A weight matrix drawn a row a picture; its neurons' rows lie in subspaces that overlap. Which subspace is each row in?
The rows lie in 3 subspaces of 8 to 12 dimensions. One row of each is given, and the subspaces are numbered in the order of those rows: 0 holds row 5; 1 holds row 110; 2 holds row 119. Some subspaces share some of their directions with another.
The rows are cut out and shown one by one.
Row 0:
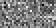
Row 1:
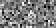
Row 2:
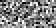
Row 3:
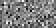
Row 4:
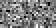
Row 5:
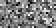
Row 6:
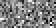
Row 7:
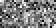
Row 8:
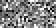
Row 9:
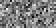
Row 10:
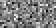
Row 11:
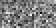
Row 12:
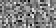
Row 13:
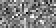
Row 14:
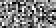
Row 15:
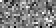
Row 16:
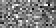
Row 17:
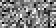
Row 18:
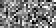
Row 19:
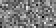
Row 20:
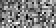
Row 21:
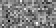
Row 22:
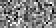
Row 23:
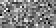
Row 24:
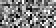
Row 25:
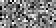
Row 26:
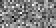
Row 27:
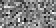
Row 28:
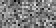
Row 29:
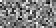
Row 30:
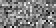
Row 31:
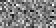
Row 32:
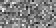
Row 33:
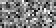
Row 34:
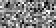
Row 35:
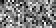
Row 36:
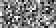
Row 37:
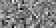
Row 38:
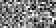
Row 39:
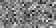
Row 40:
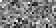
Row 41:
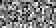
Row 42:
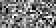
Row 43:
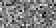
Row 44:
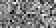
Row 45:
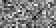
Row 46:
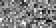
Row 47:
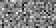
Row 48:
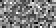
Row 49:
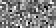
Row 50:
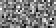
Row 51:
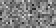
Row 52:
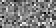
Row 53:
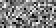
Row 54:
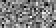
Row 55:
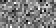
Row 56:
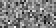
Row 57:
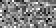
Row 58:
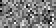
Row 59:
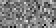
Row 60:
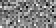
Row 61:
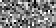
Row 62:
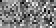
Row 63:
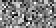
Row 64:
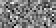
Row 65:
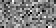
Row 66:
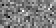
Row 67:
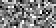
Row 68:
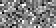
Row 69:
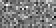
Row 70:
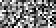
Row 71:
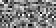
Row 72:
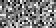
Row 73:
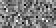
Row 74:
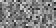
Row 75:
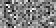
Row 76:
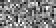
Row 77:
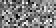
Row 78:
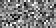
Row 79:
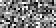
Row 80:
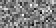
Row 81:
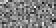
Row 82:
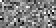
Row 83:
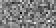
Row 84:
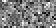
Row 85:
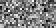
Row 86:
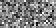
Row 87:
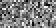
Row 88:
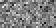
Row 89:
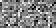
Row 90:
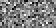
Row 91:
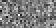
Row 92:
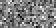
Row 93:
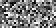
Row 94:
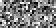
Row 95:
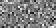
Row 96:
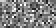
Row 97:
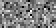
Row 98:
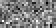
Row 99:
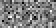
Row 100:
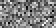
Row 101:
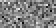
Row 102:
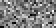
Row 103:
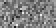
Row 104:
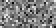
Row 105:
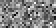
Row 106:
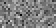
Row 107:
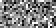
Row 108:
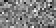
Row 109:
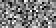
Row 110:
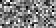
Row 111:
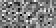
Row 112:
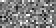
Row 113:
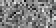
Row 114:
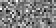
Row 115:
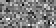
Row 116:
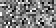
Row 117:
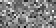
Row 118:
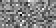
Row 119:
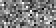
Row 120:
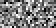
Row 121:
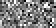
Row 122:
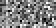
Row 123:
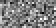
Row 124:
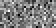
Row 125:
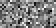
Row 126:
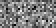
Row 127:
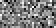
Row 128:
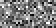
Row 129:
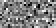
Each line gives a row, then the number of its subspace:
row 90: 0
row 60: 1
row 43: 1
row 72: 0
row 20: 0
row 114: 0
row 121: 2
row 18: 0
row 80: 1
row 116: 2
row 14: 2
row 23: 1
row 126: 0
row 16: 1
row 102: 0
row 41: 2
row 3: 2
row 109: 0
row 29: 0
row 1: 1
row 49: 0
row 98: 1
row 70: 0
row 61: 1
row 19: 1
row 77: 1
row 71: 1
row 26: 1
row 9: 0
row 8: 1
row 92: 0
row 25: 0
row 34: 1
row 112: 1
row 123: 1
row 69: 1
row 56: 2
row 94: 2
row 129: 2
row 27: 1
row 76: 0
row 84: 1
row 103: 2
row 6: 0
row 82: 1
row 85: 1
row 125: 0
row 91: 0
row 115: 1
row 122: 0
